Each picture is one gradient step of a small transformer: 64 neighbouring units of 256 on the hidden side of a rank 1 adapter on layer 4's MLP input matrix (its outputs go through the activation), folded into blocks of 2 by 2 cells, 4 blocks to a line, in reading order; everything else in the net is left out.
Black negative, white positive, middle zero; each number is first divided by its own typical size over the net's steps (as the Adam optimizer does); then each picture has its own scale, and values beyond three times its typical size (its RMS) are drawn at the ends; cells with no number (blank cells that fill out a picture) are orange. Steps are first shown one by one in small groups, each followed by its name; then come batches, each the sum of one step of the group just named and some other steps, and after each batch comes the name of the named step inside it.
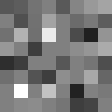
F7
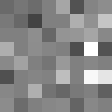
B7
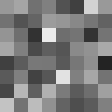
F7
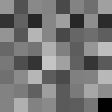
F7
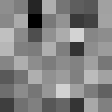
B7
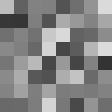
F7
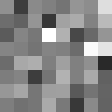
F7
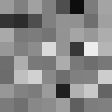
B7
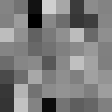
F7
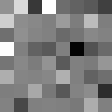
B7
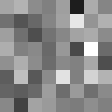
B7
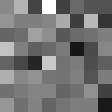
F7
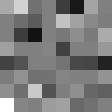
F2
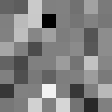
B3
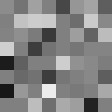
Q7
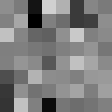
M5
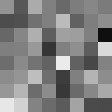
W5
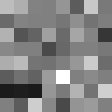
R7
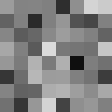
R7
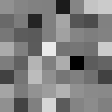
F2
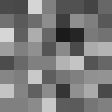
Q7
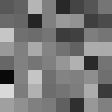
F2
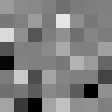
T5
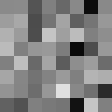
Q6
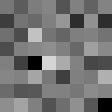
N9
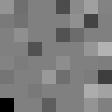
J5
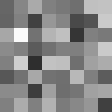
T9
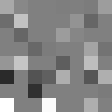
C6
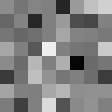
C6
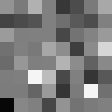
J5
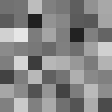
T9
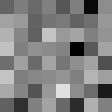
Q6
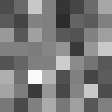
C6
